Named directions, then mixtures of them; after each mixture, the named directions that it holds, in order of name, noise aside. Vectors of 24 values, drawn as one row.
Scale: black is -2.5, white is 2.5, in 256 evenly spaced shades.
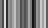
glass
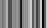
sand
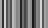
glass, sand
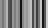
sand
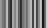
sand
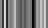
glass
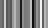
glass, sand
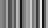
sand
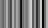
sand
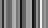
glass, sand
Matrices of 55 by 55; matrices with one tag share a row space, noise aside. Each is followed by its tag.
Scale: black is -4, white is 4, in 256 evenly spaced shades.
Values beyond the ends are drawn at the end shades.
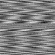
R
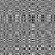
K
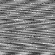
R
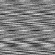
R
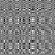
K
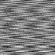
R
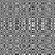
K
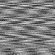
R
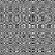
K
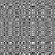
K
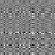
K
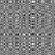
K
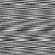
R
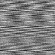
R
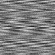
R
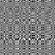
K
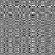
K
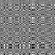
K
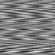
R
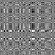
K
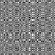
K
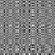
K
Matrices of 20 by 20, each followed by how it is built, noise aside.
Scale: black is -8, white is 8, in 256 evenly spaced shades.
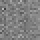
low rank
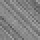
Toeplitz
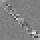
banded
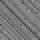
Toeplitz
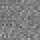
low rank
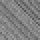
Toeplitz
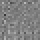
low rank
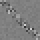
banded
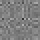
low rank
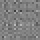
low rank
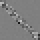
banded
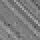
Toeplitz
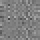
low rank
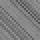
Toeplitz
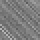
Toeplitz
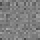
low rank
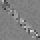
banded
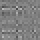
low rank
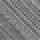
Toeplitz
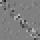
banded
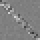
banded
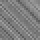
Toeplitz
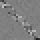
banded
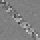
banded
